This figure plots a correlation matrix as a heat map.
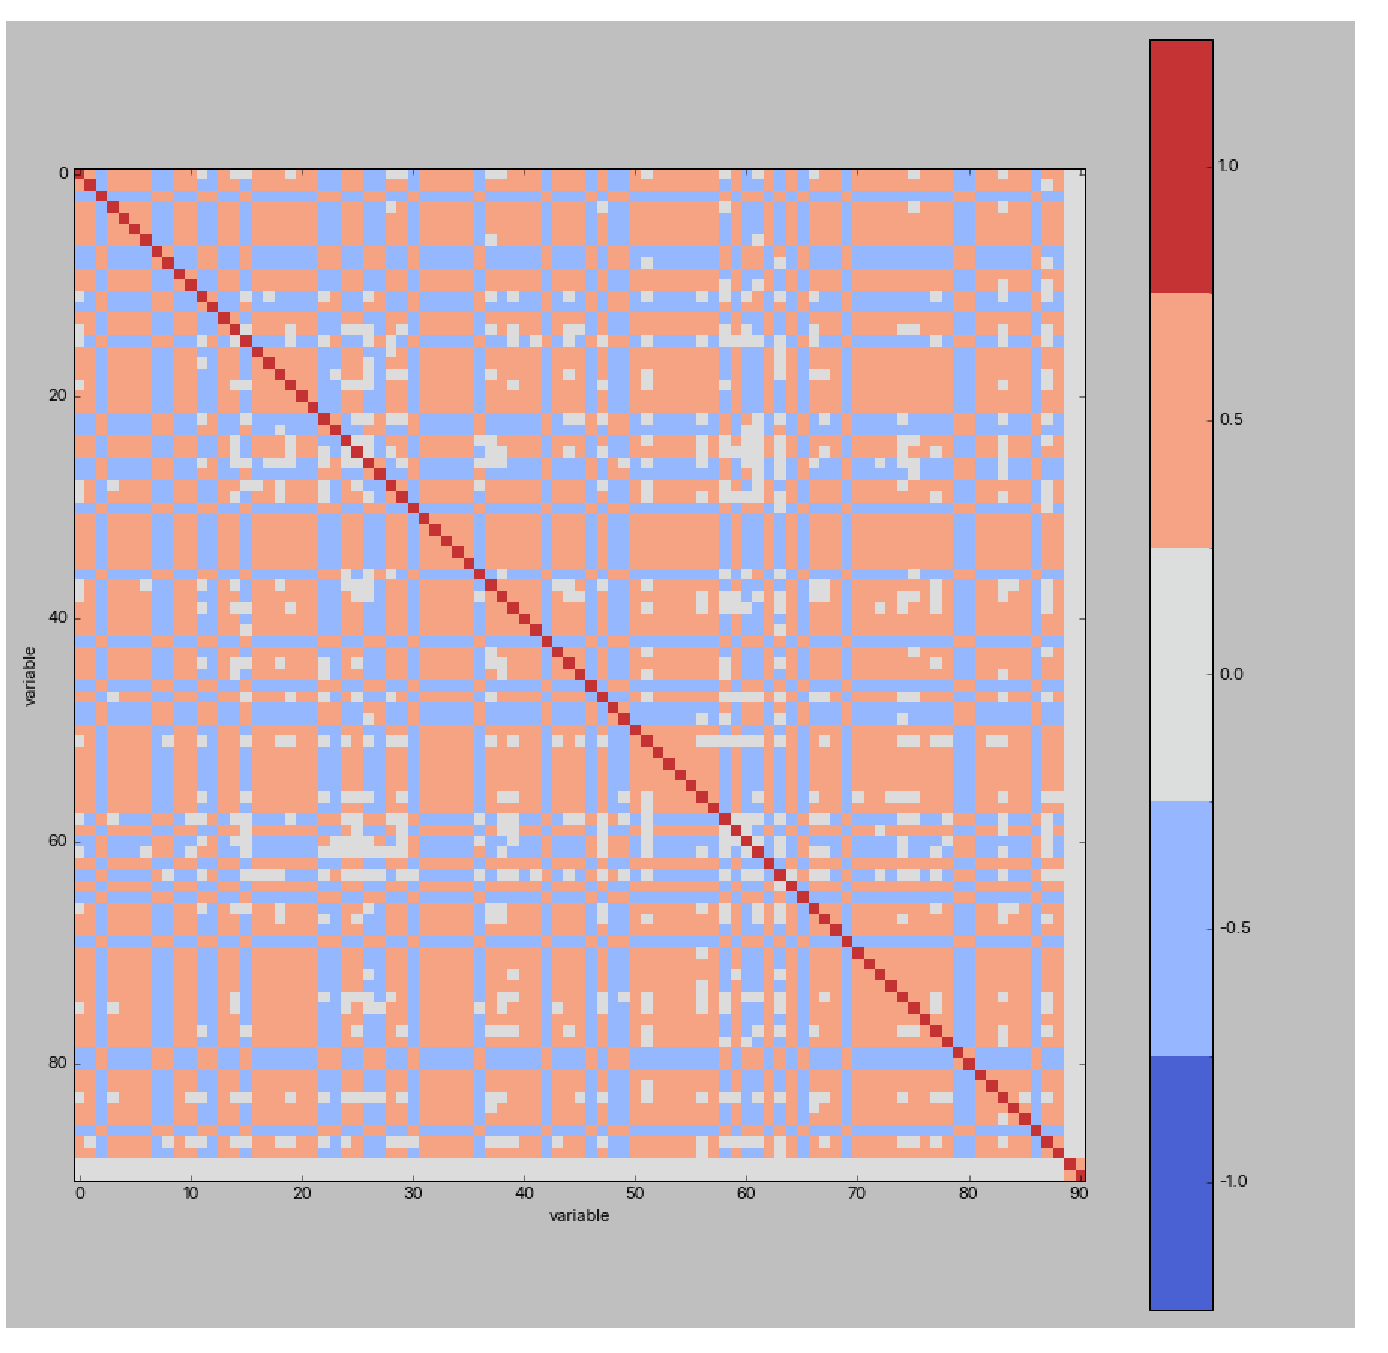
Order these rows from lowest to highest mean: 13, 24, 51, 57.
51, 24, 57, 13
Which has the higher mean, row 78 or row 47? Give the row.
78
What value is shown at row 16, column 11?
-0.5
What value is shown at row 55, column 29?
0.5
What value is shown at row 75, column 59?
0.5
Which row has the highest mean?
17
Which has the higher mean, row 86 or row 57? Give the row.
57
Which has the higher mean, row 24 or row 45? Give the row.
45
